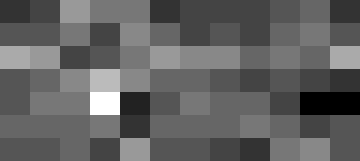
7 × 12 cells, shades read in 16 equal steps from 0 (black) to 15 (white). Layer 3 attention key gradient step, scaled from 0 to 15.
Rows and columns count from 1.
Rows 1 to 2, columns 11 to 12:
6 3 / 7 5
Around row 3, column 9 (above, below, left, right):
4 4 8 7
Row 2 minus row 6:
-1 -1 1 -3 5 0 -2 -1 -3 0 3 0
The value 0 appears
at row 5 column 11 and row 5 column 12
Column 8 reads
4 5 8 5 6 6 4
